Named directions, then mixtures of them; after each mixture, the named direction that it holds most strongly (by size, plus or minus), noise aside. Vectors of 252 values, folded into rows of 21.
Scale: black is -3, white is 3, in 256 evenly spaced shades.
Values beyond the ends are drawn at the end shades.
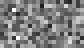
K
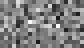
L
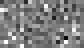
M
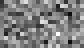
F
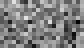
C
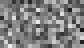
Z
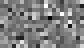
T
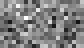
C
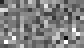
M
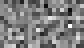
T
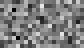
K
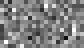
M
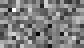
K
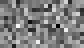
L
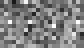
C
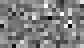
T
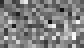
C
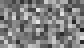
Z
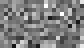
T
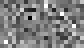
T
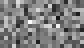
L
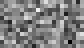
C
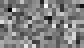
T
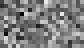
F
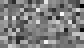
Z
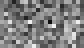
C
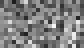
C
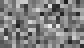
L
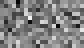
L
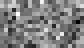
C
